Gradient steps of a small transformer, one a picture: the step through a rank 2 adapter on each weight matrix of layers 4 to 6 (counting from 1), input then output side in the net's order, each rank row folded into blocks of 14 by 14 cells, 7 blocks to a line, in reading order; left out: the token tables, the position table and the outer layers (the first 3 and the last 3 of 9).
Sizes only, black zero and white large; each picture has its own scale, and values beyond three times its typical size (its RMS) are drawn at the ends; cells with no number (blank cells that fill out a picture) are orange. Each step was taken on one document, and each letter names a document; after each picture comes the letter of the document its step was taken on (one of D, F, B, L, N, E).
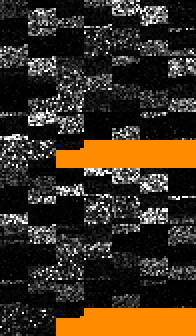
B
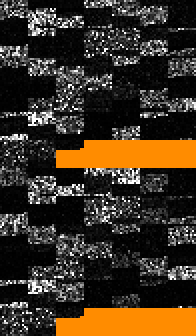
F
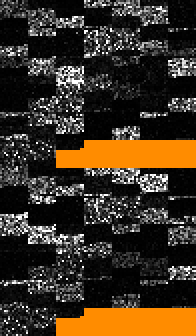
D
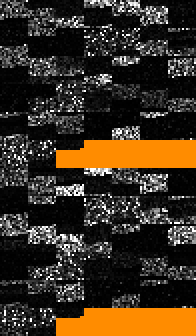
B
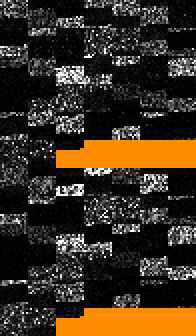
F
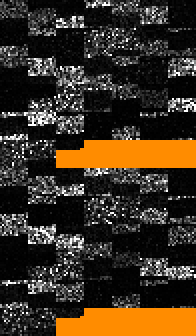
F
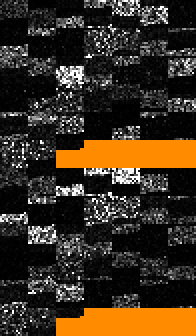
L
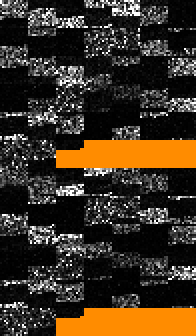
L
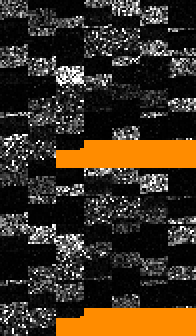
D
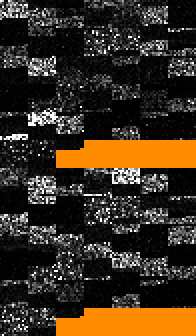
F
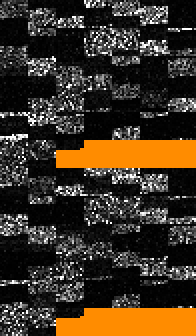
D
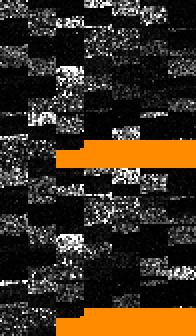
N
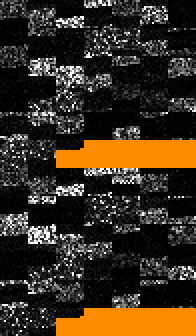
L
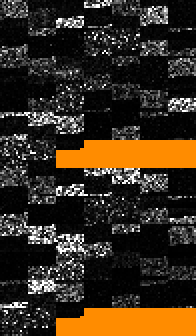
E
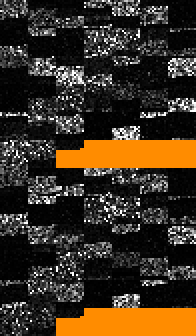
D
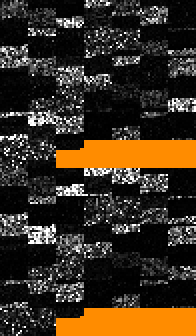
D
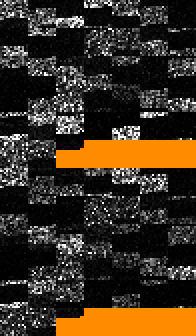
N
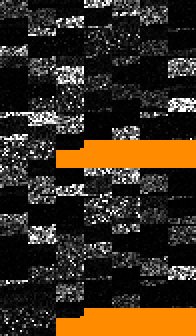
E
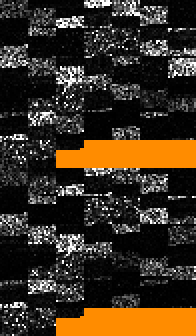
N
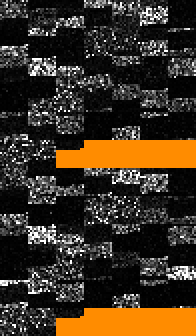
N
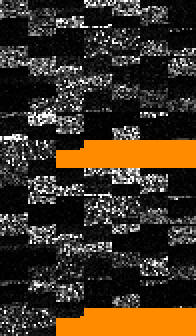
L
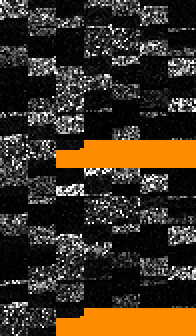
L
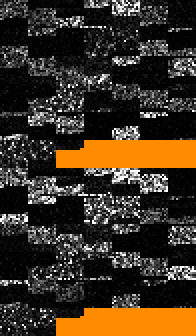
B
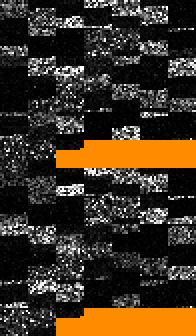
D
